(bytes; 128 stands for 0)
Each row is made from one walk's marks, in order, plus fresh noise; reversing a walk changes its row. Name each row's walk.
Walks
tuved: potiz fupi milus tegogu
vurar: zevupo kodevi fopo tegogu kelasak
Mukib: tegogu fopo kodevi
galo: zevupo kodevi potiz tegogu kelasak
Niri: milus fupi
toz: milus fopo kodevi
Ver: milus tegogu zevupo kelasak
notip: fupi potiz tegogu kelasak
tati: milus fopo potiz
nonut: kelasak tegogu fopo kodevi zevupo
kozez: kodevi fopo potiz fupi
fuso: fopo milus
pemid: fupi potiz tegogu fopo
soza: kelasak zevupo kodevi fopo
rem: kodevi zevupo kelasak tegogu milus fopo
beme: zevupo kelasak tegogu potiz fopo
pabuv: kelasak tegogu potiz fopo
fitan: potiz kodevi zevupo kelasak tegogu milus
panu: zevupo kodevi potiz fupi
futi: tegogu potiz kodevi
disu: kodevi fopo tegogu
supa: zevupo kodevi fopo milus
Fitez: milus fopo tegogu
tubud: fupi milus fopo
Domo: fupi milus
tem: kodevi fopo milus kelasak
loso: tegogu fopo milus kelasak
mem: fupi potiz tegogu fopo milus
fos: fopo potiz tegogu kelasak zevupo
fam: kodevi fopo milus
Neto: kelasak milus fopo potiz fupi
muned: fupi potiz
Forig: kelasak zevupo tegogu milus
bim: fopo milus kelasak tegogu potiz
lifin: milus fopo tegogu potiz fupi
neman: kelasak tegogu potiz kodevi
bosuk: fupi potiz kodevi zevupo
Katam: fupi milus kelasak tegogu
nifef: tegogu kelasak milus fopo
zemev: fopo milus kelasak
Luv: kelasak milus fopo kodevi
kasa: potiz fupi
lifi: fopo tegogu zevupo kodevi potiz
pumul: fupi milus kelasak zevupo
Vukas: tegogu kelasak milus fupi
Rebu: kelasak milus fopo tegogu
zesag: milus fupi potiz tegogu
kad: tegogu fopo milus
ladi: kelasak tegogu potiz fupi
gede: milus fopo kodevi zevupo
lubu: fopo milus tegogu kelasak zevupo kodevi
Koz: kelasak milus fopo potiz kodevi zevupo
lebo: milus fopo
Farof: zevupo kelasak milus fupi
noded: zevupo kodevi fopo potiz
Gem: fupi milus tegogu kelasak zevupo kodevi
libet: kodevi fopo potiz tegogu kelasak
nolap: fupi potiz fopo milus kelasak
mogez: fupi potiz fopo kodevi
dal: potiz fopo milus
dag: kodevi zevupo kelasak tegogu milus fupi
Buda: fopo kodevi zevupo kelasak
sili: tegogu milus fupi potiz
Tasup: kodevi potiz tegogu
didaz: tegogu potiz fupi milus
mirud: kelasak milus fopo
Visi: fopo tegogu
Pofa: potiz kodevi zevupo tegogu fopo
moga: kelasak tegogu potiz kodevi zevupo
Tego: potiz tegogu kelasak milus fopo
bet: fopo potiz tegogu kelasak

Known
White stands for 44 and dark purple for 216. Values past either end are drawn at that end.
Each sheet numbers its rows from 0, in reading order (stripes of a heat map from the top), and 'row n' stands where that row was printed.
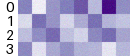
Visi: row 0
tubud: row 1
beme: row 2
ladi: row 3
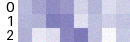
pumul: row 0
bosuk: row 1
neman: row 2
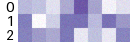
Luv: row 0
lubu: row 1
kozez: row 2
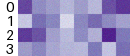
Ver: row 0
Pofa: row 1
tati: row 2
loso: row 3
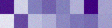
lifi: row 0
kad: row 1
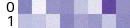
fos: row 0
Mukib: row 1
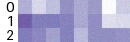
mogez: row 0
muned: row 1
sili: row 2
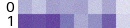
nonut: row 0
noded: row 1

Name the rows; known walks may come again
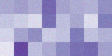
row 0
disu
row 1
futi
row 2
pemid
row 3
kad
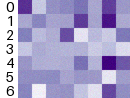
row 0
bim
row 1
fuso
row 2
dag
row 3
Koz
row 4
Fitez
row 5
kasa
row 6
fos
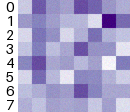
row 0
fitan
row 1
gede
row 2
tubud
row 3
Forig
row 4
tem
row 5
mirud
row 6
tuved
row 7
nonut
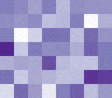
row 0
sili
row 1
nolap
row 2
lubu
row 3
Buda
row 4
Tasup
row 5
lifin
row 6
Tego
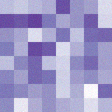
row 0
Rebu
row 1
noded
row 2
toz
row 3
panu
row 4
beme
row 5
Farof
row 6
libet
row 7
ladi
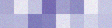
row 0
Gem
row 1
bosuk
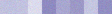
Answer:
Mukib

